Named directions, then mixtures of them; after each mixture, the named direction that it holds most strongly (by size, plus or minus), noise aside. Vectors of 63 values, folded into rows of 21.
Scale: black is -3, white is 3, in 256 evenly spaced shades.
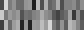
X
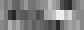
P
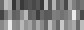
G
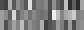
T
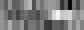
P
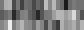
G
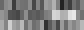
P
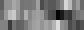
P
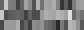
P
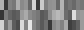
X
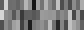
X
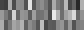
T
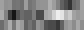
P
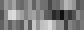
P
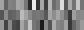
X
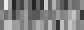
G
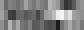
P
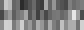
G
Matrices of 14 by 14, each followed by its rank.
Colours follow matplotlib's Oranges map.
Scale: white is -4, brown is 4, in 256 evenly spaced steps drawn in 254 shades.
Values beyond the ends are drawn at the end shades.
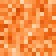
full rank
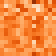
three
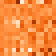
three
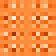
one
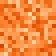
full rank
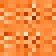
two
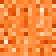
three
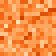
full rank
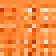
two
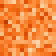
full rank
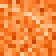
full rank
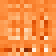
two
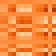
one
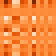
one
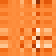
one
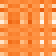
one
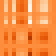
one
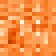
three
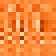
two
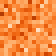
full rank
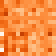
three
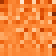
three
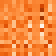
two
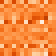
two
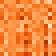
three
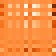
one
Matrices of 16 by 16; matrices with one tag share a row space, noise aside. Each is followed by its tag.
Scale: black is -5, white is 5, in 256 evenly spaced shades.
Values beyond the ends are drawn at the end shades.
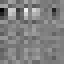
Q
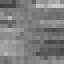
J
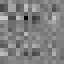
Q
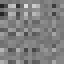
Q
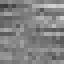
J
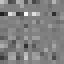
Q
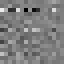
Q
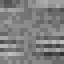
J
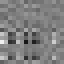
Q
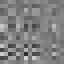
Q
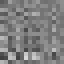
Q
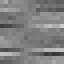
J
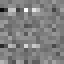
Q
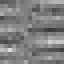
J
